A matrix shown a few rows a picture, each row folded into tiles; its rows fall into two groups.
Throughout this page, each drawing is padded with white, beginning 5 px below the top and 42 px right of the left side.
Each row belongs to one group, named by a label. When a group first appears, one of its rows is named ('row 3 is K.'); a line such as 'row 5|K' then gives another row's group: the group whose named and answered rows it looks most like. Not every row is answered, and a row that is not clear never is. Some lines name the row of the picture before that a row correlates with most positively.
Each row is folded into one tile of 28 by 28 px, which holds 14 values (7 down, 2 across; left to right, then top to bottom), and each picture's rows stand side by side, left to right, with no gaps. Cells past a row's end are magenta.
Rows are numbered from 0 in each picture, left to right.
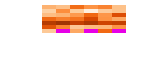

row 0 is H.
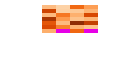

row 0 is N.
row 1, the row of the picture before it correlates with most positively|2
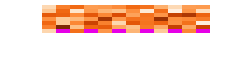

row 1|H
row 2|N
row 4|N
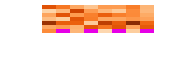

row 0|H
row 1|N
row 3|H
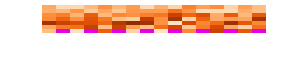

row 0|H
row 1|H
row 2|H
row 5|H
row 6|H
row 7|H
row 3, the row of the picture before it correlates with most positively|3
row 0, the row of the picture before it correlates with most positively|3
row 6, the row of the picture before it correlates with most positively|0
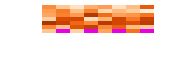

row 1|N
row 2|H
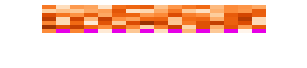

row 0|N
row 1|N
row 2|N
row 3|H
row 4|N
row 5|H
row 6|H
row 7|N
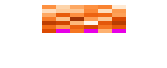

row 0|H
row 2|H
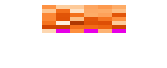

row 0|N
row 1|H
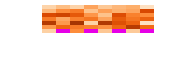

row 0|N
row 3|N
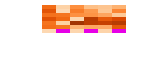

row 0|N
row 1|H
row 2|H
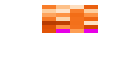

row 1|N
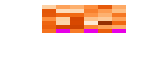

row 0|N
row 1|N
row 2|H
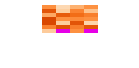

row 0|N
